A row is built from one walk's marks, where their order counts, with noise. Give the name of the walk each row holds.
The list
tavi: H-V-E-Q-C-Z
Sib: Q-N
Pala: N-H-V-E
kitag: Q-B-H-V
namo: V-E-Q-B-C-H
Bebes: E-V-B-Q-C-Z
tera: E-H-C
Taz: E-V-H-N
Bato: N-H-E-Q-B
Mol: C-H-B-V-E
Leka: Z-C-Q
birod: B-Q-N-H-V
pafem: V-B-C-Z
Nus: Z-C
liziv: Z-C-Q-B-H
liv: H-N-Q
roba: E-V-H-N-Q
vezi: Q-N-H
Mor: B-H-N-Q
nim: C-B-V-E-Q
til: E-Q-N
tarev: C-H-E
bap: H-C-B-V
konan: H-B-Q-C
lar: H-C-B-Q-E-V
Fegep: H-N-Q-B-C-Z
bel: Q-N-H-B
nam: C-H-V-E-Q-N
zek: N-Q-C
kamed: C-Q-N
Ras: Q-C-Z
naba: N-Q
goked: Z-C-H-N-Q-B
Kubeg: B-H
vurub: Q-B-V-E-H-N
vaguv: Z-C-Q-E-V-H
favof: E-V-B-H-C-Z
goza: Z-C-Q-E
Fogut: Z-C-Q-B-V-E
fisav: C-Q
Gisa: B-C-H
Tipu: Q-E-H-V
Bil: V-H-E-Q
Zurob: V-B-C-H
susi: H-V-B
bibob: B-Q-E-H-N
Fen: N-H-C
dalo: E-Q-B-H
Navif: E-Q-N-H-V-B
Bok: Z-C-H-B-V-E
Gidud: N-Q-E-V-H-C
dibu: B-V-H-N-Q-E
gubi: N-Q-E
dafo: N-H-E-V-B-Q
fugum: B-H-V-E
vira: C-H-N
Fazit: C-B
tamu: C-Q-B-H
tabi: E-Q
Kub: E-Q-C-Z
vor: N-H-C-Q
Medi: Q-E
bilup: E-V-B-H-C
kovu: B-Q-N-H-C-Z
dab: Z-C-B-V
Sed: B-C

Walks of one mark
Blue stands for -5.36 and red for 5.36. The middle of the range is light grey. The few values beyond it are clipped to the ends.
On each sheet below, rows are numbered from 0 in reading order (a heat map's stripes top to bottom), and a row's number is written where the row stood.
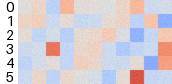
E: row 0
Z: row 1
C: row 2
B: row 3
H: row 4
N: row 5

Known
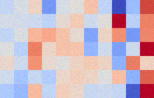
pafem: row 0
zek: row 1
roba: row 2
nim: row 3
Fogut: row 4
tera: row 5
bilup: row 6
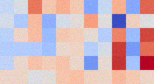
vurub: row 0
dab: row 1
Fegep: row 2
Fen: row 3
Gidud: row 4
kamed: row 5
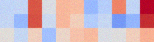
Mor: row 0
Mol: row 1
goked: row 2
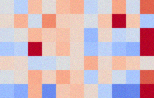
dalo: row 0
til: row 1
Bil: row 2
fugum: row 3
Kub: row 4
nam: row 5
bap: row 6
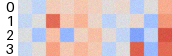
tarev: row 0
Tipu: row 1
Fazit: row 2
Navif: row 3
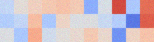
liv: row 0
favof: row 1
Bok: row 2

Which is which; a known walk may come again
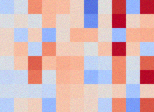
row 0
dafo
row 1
naba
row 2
liziv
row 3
til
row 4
bibob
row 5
Mor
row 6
vira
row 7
Fegep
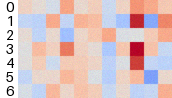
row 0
tabi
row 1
bel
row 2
goked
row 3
gubi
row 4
Sib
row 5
Taz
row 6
tarev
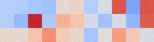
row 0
Fen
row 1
kitag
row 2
Medi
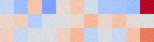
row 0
Sed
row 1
Kub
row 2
fisav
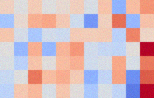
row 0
vaguv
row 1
Pala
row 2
Leka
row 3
tamu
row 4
dalo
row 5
vurub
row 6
tavi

